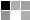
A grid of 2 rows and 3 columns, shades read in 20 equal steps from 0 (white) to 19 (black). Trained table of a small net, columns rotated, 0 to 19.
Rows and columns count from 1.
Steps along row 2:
down up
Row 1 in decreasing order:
19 7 6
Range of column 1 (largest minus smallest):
11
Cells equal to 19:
1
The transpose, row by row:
19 8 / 6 0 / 7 6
